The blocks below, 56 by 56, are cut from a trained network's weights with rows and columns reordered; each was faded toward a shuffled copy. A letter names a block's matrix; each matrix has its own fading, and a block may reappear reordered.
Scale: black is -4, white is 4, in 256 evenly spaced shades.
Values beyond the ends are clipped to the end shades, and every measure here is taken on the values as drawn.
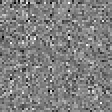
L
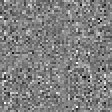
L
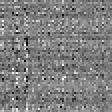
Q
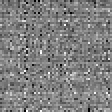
Q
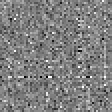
L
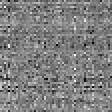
Q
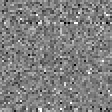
L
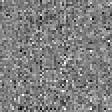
L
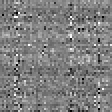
Q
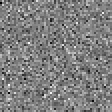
L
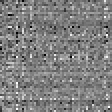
Q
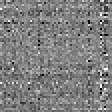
Q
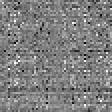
Q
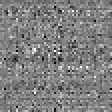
Q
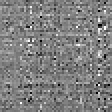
Q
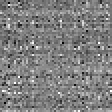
Q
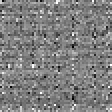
Q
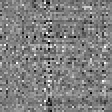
Q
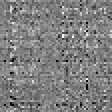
Q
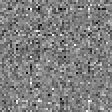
L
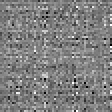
Q
